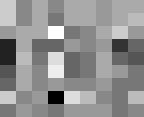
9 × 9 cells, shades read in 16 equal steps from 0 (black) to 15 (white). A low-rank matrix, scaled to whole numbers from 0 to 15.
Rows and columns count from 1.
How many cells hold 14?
1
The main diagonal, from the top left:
12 8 10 6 6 7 9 7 8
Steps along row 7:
up down up down same up down same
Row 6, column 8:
9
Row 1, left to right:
12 8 10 8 10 10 9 10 10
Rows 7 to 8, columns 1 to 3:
6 10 8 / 12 8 9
